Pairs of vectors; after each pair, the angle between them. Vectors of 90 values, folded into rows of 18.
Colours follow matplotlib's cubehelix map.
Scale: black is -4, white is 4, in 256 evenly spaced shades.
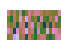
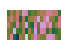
nearly opposite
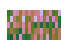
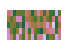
partly opposed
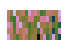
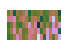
nearly opposite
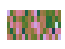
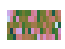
partly aligned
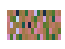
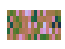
partly opposed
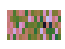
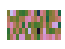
orthogonal
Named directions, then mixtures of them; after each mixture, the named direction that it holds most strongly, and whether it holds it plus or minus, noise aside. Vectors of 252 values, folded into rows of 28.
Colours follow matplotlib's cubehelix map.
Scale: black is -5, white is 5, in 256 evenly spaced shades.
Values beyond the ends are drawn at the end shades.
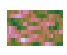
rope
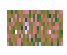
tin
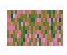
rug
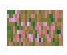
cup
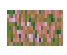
cup, plus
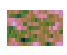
rope, minus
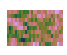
rope, minus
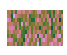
rug, plus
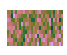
rug, plus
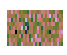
tin, minus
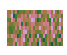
rug, minus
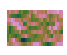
rope, minus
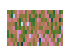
rug, plus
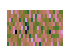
tin, minus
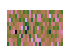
tin, minus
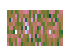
tin, plus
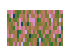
rug, minus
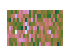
tin, plus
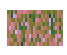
rug, plus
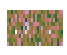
tin, plus
